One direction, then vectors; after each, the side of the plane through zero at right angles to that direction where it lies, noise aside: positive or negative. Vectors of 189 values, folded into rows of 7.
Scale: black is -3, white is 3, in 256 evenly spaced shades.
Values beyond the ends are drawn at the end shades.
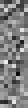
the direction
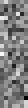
negative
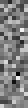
positive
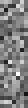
negative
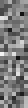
negative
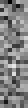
positive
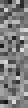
positive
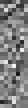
positive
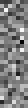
positive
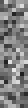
negative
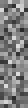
negative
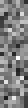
positive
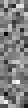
negative
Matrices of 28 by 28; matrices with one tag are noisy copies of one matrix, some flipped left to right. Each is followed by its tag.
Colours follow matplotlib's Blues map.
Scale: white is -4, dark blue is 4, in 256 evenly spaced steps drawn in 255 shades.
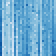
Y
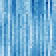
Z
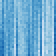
Y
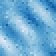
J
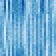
Z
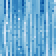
Z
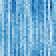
Z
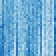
Y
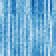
Z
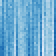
Y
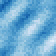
J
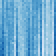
Y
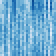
Z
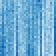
Y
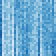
Y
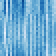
Z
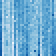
Y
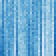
Y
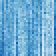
Y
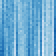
Y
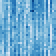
Z
